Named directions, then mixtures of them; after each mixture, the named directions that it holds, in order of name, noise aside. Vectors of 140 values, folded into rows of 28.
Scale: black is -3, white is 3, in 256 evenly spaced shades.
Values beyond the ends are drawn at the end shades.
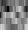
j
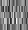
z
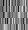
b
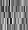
b, z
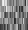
b, j, z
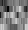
j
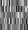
b, j, z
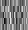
z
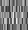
z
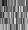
b, j, z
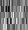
b, j, z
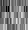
b, j, z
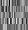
b, z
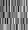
b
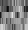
j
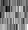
b, j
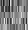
b, j, z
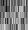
b, j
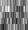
b, j, z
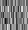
b, z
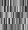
b, j, z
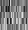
b, j, z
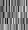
b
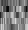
j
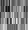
b, j, z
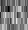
j, z
